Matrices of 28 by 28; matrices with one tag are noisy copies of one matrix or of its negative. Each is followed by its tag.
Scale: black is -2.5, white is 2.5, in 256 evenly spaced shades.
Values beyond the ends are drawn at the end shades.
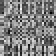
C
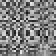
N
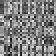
C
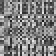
C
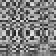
N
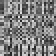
C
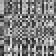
C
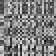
C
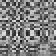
N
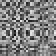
N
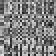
C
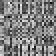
C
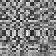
N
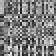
C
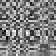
N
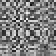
N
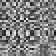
N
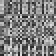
C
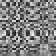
N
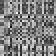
C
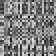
C
